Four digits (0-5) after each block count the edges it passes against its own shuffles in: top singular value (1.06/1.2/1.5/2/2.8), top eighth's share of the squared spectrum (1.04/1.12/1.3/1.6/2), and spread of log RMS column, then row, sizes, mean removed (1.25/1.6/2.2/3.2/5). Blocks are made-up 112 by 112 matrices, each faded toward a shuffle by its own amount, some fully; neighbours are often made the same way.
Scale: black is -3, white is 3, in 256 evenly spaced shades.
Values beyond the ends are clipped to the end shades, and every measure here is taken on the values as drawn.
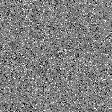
3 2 0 0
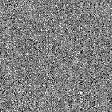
4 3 1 1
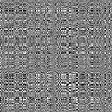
5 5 4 4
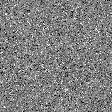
0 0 0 0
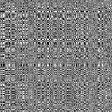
5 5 4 4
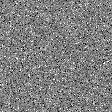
2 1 0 0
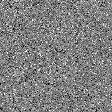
3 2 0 1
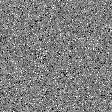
2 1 0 0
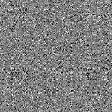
4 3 2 2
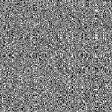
4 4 3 2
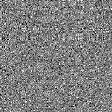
4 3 2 2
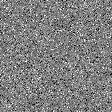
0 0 0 0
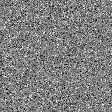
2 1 0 0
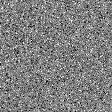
2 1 0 0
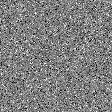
2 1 0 0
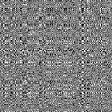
5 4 3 4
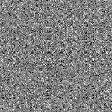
4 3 2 2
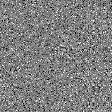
4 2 1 1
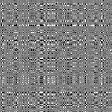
5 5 4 4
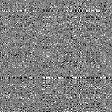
5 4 3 3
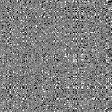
5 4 3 3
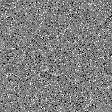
3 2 1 1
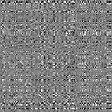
5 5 4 4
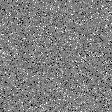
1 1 0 0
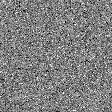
0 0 0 0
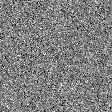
0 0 0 0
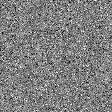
0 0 0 0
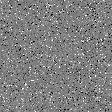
2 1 0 0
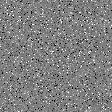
3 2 0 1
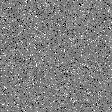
2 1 0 0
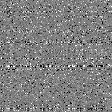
4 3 1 3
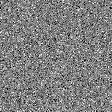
2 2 0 0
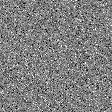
0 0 0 0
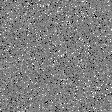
0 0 0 0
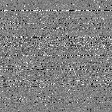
3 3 0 4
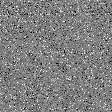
1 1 0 2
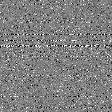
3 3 0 3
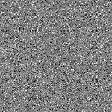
4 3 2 1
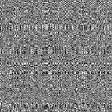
5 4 3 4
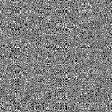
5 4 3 2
